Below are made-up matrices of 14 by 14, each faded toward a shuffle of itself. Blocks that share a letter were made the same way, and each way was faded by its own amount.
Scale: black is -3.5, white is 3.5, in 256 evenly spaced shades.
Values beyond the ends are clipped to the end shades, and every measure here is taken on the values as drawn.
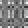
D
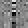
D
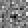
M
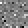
M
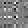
D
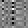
D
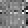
D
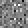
M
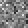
M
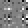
D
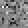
M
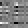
D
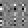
D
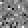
M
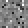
M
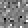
M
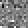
M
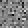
M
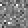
M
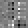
D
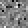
M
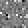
M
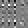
D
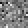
M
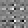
D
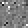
M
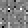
M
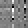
D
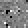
M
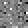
M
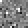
M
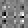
D
